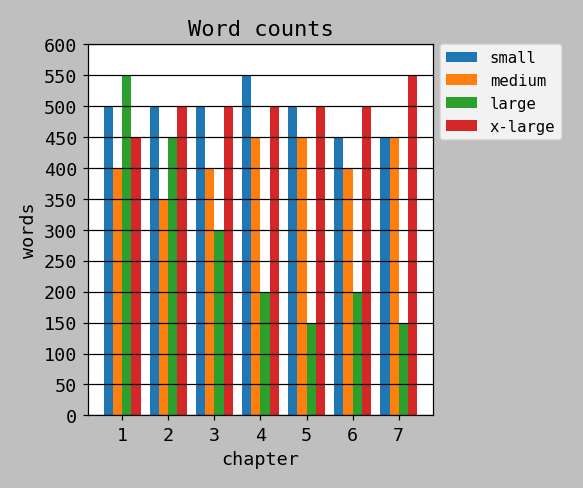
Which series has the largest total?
x-large
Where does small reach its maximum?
4
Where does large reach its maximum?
1
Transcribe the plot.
Title: Word counts
x-axis: chapter, ticks 1 2 3 4 5 6 7
y-axis: words, ticks 0 50 100 150 200 250 300 350 400 450 500 550 600
Legend: small, medium, large, x-large
Values:
small: 500 500 500 550 500 450 450
medium: 400 350 400 450 450 400 450
large: 550 450 300 200 150 200 150
x-large: 450 500 500 500 500 500 550
